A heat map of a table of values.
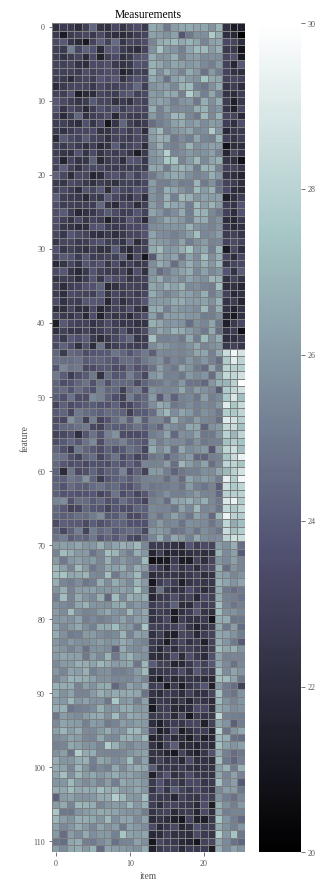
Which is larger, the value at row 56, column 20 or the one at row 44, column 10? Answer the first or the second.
the first
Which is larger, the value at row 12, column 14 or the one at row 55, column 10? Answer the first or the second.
the first
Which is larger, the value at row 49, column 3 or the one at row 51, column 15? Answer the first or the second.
the second
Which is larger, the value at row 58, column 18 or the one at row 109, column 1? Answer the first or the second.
the first
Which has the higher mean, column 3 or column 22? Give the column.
22
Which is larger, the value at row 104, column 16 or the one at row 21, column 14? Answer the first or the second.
the second
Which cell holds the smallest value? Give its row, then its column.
1, 25
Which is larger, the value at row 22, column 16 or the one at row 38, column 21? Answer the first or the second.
the first
